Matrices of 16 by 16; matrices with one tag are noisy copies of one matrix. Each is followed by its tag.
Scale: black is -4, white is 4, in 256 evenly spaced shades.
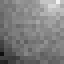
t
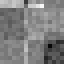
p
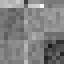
p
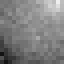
t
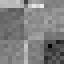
p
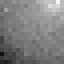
t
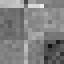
p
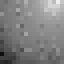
t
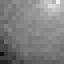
t
